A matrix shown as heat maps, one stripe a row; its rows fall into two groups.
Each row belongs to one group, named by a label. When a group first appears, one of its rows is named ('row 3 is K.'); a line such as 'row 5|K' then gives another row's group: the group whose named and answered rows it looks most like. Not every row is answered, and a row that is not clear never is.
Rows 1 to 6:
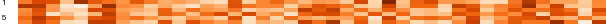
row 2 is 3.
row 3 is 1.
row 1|3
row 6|1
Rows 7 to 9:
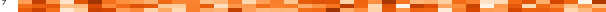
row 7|1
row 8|3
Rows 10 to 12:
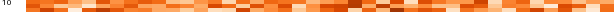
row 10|3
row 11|1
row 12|3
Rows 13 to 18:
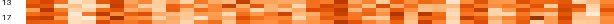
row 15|1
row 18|3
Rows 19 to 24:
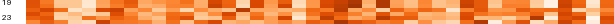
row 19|1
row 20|1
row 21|3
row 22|1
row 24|1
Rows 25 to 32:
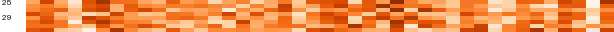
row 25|1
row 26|1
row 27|3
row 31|3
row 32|1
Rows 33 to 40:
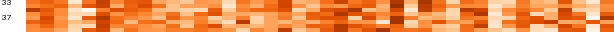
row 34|3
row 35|3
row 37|1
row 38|3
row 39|1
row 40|1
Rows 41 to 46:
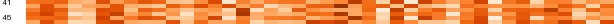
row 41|3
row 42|1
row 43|3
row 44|3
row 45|3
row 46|1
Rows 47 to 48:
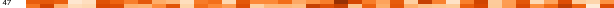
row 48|1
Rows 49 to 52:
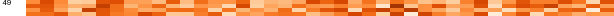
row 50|3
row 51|1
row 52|3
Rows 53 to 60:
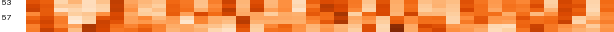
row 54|1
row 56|1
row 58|3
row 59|3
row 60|3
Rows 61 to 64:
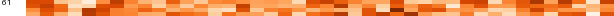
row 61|1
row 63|3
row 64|1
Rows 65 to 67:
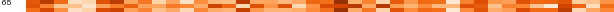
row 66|1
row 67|3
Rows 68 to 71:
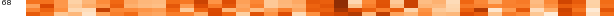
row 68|1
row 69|1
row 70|1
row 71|1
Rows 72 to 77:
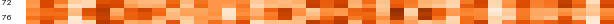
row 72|1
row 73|1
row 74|3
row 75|3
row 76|3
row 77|1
